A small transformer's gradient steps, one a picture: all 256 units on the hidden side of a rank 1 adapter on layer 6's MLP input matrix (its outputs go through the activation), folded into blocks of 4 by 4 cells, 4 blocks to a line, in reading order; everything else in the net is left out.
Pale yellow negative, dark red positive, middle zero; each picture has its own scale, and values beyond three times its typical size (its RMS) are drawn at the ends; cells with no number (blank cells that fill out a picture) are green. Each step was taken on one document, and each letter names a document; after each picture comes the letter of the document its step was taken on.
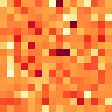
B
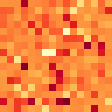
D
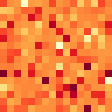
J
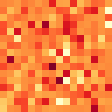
D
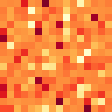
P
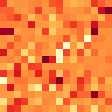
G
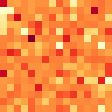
J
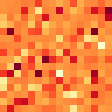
G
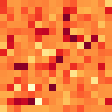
D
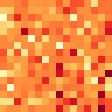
J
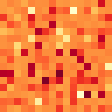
J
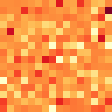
G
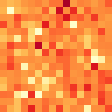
P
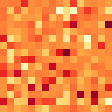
D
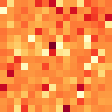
P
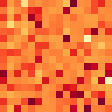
J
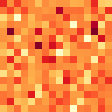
G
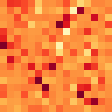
P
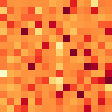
J
